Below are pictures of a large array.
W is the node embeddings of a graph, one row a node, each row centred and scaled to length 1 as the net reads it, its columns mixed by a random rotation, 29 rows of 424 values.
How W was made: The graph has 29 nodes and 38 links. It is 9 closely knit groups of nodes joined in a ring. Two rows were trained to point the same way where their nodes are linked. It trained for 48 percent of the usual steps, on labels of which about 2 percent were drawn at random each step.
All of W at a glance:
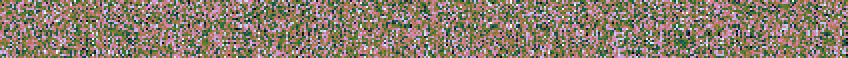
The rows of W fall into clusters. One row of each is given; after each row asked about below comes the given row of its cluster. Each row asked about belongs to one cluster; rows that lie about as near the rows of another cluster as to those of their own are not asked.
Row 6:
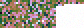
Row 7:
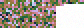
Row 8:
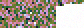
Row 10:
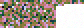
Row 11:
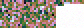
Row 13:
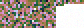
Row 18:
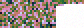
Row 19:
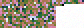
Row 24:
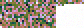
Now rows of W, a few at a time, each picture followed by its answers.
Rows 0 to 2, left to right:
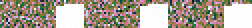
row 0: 13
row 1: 13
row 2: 11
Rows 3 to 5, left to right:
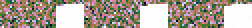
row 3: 18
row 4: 8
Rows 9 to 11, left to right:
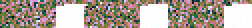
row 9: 6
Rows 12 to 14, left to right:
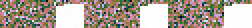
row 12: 13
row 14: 6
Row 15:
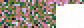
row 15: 7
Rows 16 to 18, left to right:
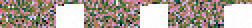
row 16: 24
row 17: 7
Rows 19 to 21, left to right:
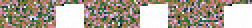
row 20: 8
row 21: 19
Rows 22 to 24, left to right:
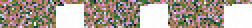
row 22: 8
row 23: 18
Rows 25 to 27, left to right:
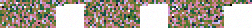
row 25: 10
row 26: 10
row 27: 19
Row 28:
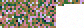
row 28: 24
